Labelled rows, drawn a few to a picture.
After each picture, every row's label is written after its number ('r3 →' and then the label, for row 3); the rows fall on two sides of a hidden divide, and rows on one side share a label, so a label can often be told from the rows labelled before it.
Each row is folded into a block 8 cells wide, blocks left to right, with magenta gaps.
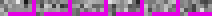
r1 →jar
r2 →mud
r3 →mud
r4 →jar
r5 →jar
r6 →jar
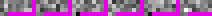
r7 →mud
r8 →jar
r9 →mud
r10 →mud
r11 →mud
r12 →mud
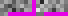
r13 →jar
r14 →mud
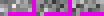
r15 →mud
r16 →jar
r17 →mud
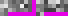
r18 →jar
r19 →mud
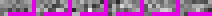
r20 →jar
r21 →mud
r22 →jar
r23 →mud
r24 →mud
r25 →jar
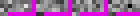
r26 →jar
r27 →jar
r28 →jar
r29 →mud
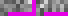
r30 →mud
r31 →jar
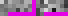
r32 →mud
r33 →mud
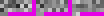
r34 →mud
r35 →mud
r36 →jar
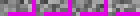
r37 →mud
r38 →mud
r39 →jar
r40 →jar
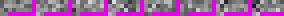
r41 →jar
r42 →jar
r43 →mud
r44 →jar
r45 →mud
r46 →jar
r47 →jar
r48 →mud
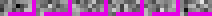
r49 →mud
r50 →mud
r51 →mud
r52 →jar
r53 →jar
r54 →jar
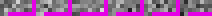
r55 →mud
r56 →mud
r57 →jar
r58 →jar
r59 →jar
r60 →mud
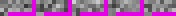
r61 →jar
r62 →jar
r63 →jar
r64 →mud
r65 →jar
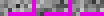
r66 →mud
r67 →jar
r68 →jar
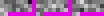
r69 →jar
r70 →jar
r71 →jar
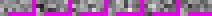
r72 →jar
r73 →jar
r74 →mud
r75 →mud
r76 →mud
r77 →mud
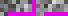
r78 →jar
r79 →mud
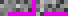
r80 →jar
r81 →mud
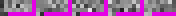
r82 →mud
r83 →jar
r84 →jar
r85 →jar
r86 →mud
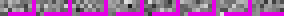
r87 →mud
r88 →jar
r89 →jar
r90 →mud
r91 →jar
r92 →jar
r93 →jar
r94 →mud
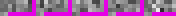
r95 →jar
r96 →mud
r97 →jar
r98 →jar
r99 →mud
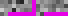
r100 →jar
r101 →mud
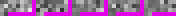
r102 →mud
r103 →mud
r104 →jar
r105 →jar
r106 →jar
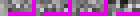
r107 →jar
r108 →mud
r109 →jar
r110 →jar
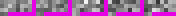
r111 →mud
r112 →jar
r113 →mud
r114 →jar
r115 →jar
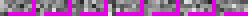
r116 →mud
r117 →jar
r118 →mud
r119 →jar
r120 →mud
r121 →mud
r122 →jar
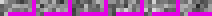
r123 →jar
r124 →mud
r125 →mud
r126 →jar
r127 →jar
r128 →mud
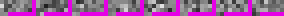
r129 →jar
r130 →jar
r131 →jar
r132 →jar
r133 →jar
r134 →mud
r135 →mud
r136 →mud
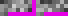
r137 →mud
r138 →mud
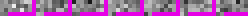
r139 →mud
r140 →mud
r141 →jar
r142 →mud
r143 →mud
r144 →jar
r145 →jar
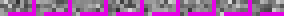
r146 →jar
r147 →mud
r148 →jar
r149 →mud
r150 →mud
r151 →jar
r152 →jar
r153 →mud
